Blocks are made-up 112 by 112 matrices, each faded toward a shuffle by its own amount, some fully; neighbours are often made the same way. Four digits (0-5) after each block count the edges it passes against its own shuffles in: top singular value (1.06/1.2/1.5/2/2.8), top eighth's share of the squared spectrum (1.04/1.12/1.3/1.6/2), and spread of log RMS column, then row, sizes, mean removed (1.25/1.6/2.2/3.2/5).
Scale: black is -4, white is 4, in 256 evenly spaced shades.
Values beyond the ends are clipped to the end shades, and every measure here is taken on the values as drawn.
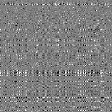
5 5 3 4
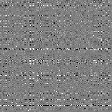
5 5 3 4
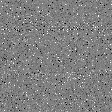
3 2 0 1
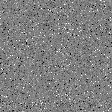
2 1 0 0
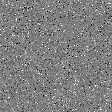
1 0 0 0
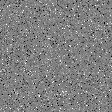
0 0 0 0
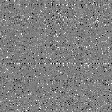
4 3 1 2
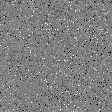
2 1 0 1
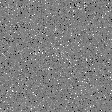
1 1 0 0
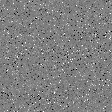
1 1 0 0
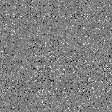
3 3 1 2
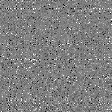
4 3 2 2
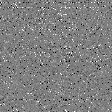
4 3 1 2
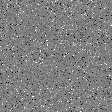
0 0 0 0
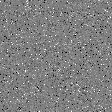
1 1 0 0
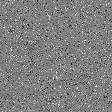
0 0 0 0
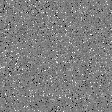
3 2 0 1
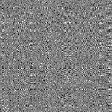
5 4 3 3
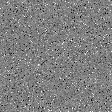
0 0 0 0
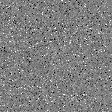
2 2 0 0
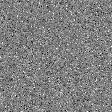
2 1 0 0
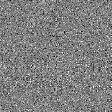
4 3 1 1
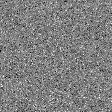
2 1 0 0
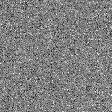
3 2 1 0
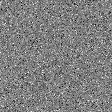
1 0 0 0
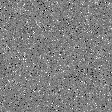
1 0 0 0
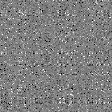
4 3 2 2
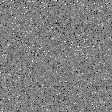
2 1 0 0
